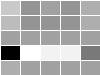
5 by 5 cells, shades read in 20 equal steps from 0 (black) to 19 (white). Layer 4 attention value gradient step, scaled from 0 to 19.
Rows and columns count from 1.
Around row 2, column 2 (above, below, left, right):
11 12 14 11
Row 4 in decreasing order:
19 18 18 9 0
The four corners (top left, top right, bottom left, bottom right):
15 13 13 12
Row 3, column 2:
12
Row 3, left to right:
12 12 12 12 12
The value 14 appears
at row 2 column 1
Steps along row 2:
down same same up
